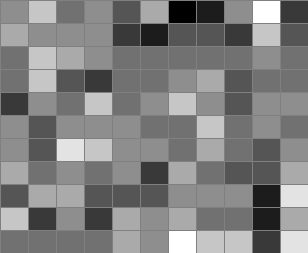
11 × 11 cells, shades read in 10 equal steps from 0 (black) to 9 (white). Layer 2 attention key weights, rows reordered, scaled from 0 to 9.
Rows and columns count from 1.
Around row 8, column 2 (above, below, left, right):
3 6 6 5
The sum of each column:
51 53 55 49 47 44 53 52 44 45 55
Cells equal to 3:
16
